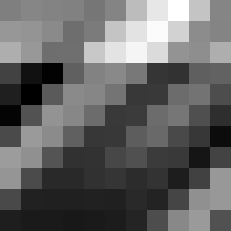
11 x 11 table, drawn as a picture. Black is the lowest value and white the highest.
Calmest part: bottom middle. Seam: horizontal, 30% of the way down, the top part higher. Grain: diagonal, up to the right. Average level on the scale: 40%.
